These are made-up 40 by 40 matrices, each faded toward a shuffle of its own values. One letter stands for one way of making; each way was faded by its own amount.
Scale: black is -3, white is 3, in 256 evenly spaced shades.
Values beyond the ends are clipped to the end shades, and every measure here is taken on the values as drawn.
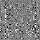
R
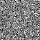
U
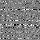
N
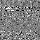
N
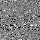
N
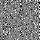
R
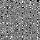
R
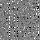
R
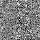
U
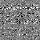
N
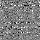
N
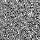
U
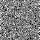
U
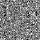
U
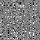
R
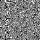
U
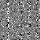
R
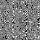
R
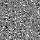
R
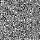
U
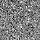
U
